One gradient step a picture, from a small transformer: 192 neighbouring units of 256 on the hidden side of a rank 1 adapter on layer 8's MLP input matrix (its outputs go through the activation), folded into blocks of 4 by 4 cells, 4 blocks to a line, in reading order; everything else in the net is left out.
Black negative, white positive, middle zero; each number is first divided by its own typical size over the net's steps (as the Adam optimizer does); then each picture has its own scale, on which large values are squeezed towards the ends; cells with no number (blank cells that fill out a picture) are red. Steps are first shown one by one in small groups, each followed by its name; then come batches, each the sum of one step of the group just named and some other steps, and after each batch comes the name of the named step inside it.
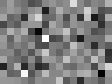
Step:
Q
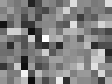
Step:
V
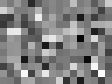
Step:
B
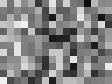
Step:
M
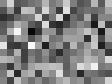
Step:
V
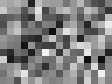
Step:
B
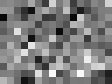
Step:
M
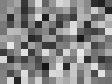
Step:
B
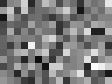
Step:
V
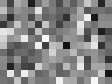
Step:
V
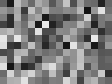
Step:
B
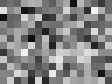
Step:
Q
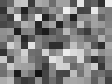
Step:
M
